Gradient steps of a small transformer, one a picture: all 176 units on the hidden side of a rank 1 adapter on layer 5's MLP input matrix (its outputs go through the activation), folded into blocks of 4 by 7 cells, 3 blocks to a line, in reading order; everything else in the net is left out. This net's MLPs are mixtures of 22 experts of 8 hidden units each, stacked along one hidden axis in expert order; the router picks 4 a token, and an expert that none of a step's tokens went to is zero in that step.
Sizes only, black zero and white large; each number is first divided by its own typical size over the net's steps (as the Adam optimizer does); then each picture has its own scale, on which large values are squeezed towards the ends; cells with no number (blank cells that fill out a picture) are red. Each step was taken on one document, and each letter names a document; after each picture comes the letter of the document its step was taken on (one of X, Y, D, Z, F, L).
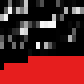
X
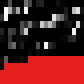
X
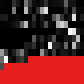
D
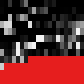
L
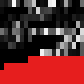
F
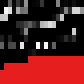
X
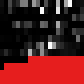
D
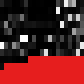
L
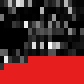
D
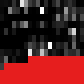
D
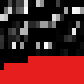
X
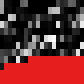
L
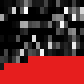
D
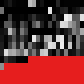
L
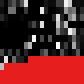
D
